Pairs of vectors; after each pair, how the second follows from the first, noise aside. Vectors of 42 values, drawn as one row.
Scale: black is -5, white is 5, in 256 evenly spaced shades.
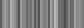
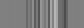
partly zeroed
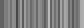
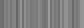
shrunk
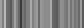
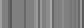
partly zeroed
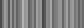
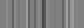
partly zeroed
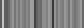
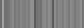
shrunk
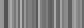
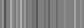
partly zeroed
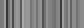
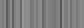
shrunk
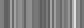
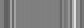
partly zeroed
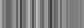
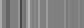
partly zeroed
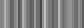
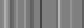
partly zeroed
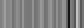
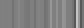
partly zeroed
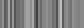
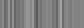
shrunk
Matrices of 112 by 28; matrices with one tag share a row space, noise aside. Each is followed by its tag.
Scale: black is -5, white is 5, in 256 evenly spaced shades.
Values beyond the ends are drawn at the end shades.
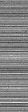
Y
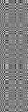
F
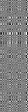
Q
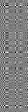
F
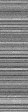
Y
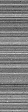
Y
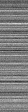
Y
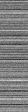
Y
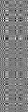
F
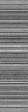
Y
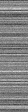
Y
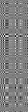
F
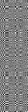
F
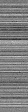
Y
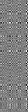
Q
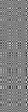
Q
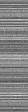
Y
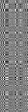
F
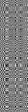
F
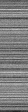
Y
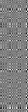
Q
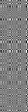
Q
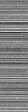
Y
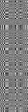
F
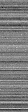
Y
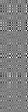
Q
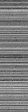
Y
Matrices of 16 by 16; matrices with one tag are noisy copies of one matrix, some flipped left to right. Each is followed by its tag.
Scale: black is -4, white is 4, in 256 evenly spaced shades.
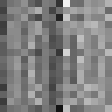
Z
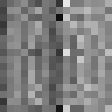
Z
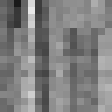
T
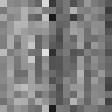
Z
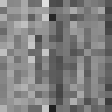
Z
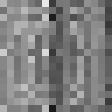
Z
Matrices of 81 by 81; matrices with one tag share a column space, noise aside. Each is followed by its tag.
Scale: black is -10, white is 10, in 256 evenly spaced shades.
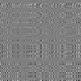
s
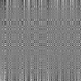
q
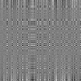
q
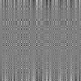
q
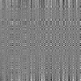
q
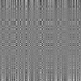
q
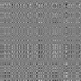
s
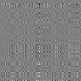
s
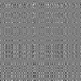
s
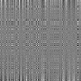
q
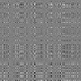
s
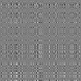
s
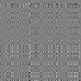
s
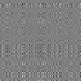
s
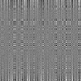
q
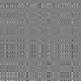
s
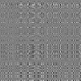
s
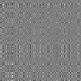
s
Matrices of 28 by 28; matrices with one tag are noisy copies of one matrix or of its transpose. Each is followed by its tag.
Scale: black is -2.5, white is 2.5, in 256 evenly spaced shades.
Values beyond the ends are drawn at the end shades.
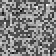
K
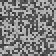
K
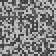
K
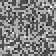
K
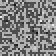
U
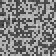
K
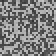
K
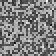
K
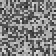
U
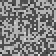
K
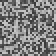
K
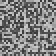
U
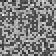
K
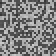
K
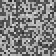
K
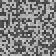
K
